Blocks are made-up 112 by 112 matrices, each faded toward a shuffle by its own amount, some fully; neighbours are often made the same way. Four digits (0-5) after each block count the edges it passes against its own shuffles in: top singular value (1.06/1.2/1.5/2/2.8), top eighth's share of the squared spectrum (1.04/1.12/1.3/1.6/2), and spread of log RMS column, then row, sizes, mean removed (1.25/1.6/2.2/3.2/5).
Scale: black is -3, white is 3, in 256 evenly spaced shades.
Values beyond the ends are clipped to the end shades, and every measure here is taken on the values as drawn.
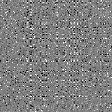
5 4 3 3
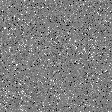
2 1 0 0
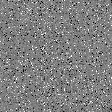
3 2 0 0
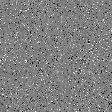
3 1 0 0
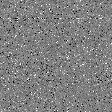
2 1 0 1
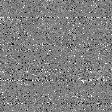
2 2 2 3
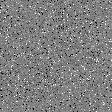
0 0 0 0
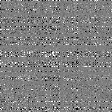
2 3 3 4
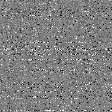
2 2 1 3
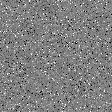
0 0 0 0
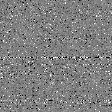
2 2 1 3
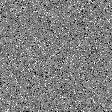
2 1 0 0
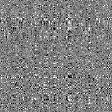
5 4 3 3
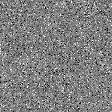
3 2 1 1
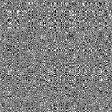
5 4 3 3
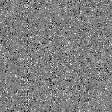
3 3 2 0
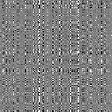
5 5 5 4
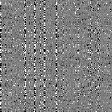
5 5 4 2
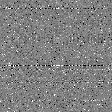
4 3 1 2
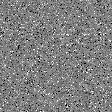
3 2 0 0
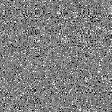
4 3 2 2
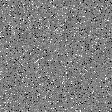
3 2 0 0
